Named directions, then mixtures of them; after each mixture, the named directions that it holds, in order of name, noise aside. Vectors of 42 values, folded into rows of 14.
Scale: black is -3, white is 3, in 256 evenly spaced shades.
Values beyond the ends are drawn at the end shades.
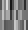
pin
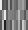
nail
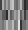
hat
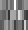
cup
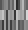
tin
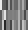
nail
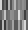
cup, nail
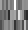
cup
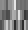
cup, hat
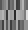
tin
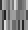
cup, nail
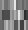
cup, hat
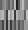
tin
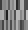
hat, tin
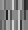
hat, nail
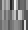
cup, pin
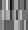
pin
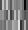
hat, pin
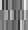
hat, pin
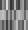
pin, tin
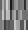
pin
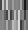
hat, pin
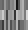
tin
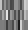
hat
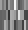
cup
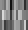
nail, pin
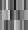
cup, pin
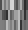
hat
